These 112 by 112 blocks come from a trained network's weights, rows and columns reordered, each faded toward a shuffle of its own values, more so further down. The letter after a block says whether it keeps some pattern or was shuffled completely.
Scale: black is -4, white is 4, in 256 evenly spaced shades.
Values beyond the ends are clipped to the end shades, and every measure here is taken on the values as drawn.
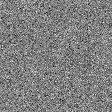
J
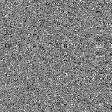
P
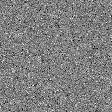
J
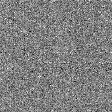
P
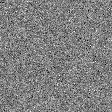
J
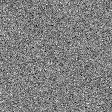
J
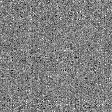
P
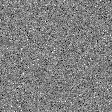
J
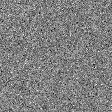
J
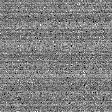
P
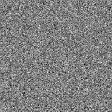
P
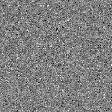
P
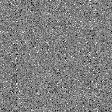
P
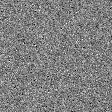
J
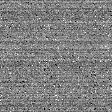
P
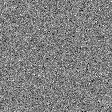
J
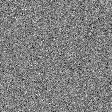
J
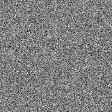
P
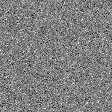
J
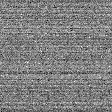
P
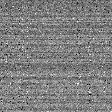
P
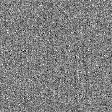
P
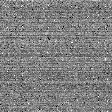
P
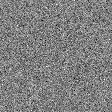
J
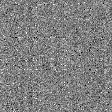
P
